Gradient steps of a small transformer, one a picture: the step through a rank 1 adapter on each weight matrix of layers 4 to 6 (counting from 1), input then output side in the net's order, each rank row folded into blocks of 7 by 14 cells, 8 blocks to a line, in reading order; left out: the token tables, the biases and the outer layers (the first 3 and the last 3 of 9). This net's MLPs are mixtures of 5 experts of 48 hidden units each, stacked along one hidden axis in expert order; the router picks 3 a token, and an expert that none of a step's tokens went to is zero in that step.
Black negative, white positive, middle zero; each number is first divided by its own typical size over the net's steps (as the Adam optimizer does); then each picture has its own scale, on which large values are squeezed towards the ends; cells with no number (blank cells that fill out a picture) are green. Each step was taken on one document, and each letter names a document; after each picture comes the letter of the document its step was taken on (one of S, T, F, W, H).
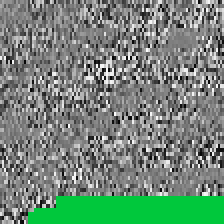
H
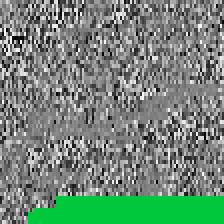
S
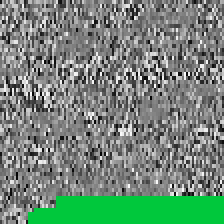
S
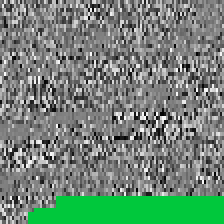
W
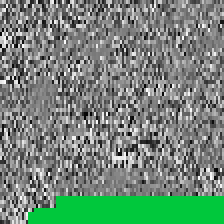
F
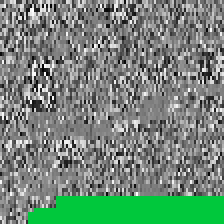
S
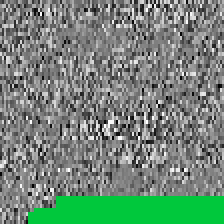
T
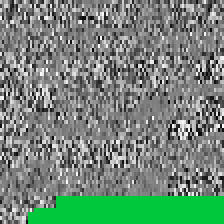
S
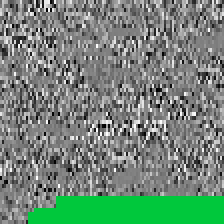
T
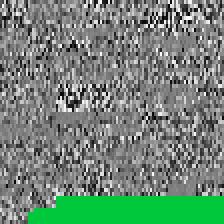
W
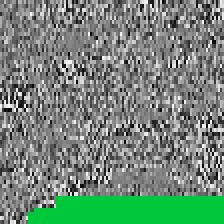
F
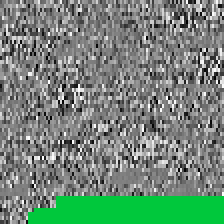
T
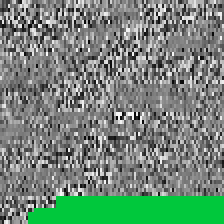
W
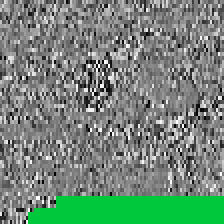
H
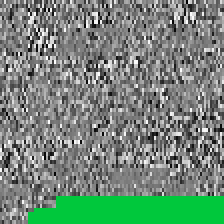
T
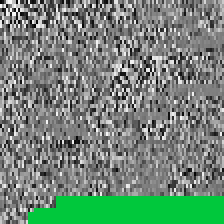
F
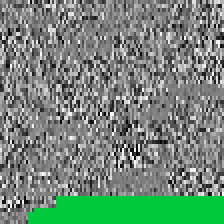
F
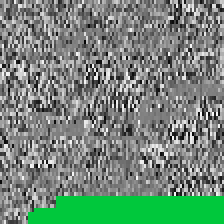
S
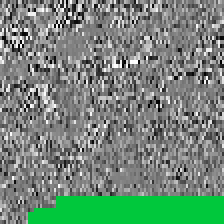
T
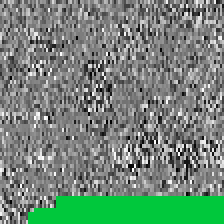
H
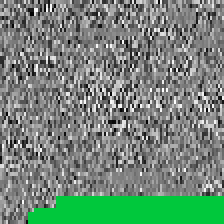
T
